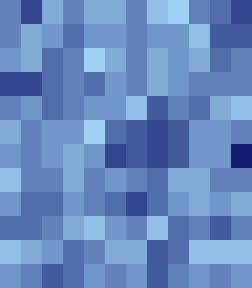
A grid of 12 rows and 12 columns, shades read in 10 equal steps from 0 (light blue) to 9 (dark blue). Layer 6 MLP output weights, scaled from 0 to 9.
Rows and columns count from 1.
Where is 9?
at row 7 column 12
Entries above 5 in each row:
2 2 0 2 1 3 5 0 1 1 1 2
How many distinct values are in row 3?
5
